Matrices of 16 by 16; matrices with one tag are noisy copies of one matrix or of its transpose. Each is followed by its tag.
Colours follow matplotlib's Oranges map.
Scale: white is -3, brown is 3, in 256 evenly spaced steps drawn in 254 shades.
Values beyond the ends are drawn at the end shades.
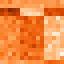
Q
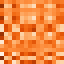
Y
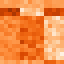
Q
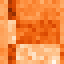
Q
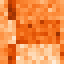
Q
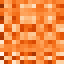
Y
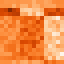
Q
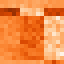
Q
